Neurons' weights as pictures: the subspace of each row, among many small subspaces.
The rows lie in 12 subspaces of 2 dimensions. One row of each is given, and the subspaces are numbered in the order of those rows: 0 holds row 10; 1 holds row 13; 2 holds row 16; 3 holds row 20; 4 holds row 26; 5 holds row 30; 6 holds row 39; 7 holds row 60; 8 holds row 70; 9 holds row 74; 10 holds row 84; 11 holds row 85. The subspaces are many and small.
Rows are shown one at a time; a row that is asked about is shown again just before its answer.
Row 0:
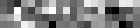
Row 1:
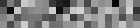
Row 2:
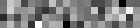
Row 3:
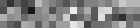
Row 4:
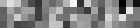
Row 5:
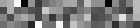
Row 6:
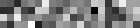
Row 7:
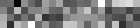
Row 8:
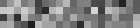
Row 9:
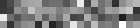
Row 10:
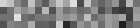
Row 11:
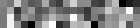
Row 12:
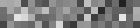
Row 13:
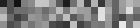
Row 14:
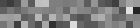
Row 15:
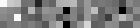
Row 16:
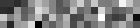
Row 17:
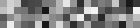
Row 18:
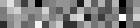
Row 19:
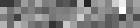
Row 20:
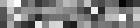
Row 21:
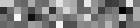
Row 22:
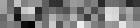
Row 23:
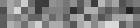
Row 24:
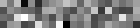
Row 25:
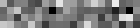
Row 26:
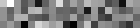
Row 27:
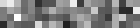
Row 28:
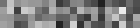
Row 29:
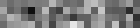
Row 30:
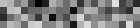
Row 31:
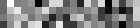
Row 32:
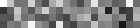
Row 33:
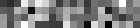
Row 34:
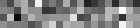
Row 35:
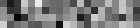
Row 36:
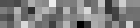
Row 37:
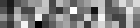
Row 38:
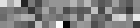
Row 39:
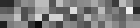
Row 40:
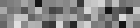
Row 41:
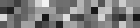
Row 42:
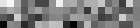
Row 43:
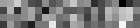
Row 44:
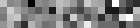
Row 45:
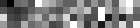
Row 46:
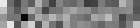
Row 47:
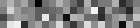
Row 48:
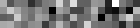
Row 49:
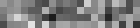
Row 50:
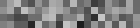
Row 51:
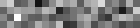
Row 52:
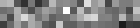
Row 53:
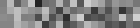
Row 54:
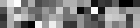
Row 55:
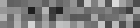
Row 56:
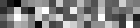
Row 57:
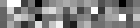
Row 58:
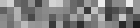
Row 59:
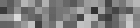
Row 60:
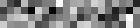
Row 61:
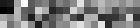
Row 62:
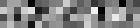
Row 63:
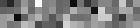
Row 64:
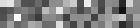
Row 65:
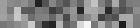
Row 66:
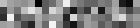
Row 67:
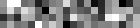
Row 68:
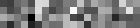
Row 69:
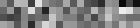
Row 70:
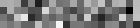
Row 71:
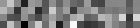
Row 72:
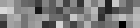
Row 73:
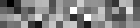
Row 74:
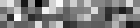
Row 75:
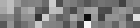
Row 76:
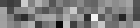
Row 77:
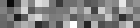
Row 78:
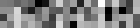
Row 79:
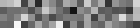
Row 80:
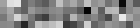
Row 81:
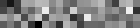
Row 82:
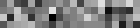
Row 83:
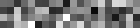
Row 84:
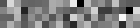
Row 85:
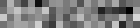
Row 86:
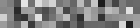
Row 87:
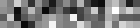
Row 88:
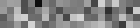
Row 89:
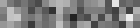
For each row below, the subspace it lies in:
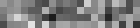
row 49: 1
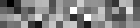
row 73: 6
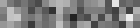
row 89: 7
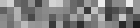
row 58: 4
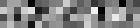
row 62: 2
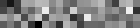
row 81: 6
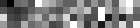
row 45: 1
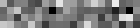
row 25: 7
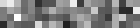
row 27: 9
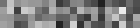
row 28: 5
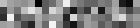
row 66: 1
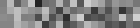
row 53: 11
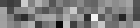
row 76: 8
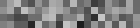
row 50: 10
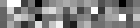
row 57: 3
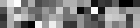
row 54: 3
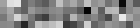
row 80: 4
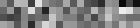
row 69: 11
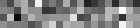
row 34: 9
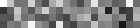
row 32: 0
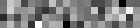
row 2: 11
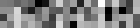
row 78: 5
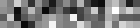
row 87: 9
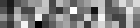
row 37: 5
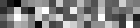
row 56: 6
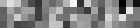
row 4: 0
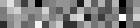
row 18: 11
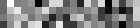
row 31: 11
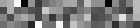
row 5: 8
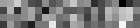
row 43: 0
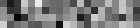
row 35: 3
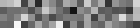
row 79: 8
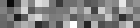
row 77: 4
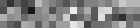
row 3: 1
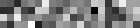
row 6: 2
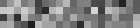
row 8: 2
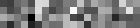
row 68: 5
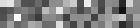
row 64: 0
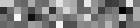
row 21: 0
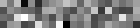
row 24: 8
